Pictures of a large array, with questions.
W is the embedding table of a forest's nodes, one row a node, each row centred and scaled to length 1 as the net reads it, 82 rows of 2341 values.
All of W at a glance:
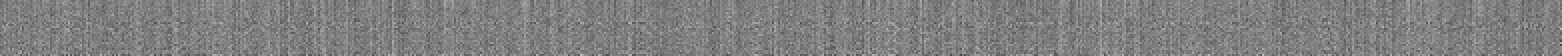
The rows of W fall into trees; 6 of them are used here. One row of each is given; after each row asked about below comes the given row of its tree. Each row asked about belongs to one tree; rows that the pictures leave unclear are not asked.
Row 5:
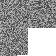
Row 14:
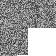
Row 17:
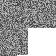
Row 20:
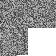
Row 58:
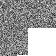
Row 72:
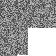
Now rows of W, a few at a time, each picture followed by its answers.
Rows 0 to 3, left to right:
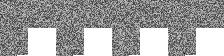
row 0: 17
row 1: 5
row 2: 20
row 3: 17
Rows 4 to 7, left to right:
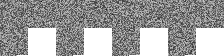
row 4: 20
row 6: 17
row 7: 20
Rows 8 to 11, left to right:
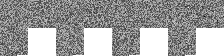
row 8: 5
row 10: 17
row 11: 72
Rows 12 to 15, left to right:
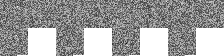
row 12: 17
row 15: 20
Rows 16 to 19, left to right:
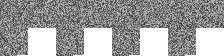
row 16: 72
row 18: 17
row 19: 58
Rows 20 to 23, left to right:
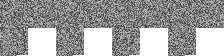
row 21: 20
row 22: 17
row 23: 20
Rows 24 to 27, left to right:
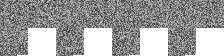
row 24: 72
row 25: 5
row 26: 17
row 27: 5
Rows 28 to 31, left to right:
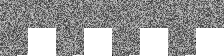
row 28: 5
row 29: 20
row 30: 5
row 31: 5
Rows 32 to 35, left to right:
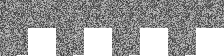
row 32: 20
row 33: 72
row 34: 72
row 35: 72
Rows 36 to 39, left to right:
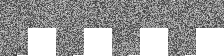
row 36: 72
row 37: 5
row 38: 58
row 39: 14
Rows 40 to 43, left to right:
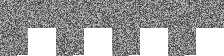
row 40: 5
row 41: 14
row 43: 20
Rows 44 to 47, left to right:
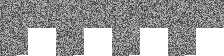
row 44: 20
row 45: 5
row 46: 72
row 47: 20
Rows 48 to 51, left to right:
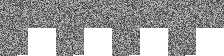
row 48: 17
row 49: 58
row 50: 17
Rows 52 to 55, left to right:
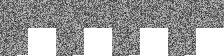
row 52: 58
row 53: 72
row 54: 72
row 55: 20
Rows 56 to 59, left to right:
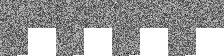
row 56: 5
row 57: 72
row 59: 17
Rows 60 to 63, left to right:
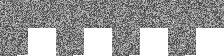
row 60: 17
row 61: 5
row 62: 72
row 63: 14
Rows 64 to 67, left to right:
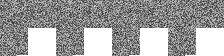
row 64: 20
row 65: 20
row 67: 5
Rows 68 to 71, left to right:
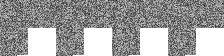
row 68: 17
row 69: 72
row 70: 20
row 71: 17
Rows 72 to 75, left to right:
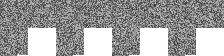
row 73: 72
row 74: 72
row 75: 14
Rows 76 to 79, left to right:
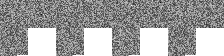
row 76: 5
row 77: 20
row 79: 5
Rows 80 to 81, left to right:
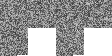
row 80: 5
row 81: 72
